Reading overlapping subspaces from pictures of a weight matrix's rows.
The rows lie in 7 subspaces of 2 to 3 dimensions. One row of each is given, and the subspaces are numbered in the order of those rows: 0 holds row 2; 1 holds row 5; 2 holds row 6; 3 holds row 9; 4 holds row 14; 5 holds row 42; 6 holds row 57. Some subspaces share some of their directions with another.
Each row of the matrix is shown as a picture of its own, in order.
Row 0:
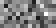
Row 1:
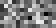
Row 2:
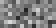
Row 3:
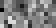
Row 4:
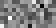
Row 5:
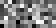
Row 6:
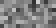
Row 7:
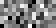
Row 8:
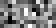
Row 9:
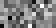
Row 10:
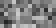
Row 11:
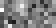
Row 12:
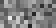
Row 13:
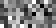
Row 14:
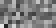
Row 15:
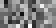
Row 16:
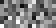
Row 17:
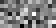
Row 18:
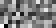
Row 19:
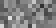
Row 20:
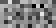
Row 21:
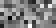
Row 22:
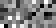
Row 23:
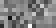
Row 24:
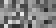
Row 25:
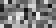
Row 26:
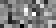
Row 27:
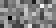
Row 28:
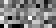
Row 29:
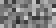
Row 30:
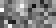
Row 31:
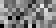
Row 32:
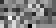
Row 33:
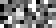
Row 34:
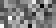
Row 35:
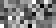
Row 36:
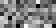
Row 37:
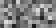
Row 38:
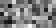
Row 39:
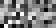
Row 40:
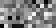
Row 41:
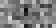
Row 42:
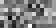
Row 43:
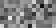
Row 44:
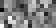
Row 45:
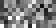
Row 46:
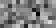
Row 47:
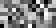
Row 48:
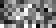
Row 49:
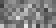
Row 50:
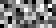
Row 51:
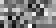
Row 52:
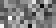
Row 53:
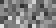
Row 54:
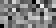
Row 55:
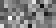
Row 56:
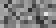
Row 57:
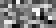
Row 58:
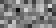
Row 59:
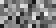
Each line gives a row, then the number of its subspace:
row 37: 6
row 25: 2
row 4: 2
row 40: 4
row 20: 2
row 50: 5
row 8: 0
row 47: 2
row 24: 4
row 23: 5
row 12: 2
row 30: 3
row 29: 2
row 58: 5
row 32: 5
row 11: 3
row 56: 1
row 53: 1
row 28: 4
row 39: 4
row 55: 1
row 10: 0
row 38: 0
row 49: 6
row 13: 0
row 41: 6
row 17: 0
